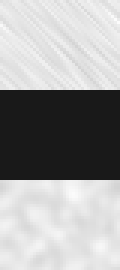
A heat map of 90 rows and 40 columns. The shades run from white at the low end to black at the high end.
It is made of 3 by 1 panels. Panel 1,1: very low, slanting down to the right, faint in contrast. Panel 2,1: very high, flat. Panel 3,1: very low, blotchy, faint in contrast.
